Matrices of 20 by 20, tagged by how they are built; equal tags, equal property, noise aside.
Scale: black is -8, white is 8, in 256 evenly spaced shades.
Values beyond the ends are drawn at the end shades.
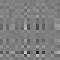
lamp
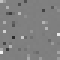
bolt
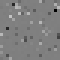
bolt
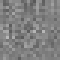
lamp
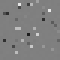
bolt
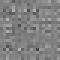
lamp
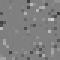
bolt
